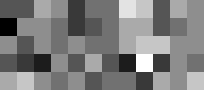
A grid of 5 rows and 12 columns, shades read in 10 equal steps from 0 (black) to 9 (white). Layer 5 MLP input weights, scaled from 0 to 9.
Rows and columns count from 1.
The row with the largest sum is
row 3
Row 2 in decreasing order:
6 6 5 5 5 4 4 4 3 3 2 0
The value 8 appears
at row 1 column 8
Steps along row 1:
same up down down up same up down down up down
